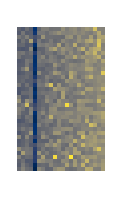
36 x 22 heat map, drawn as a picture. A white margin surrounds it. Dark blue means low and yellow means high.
There is an overall slope up to the right. Column 5 stands out from the rest. On average the colour sits 50% of the way up the scale.
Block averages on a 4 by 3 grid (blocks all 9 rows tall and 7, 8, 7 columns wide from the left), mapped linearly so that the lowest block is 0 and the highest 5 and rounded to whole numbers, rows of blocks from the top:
035
034
135
135
